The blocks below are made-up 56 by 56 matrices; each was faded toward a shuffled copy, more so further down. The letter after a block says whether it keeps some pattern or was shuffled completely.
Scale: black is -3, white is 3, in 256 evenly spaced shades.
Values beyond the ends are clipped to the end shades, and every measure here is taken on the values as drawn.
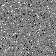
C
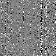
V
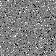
C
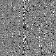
V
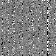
V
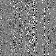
V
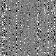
V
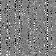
V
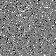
C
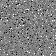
C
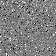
C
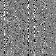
V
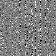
V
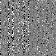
V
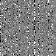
V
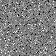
C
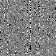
V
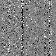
V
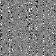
V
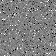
C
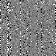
V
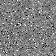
C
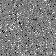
C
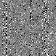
V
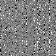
V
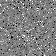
C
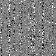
V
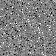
C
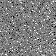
C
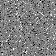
C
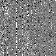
V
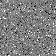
C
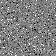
C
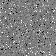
C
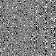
V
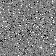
C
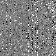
V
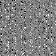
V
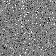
C
